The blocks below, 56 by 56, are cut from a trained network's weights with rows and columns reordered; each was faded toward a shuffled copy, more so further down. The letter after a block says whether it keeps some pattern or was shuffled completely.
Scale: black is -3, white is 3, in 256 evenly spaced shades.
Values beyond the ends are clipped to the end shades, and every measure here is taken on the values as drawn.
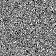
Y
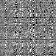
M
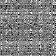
M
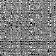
M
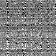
M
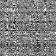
M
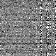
M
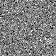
Y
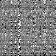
M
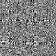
M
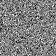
Y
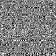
M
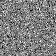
Y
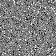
Y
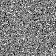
Y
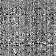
M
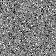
Y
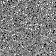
Y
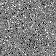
Y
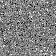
Y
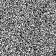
Y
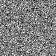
Y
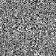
M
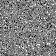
Y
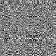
M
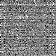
M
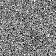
Y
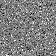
Y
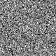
Y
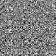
M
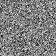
Y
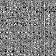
M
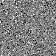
Y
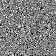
Y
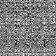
M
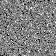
Y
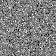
Y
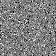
Y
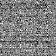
M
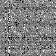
M
